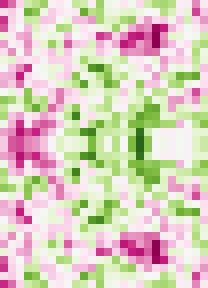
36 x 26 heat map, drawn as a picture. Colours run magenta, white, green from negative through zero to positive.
Odd rows or columns: none. Average level on the scale: 50%. Stripes: none. Histogram: bell-shaped. Mirror symmetry: top to bottom.
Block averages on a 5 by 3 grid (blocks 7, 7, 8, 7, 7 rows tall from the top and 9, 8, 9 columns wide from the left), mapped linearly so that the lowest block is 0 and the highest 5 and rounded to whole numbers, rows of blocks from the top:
221 / 243 / 055 / 243 / 221
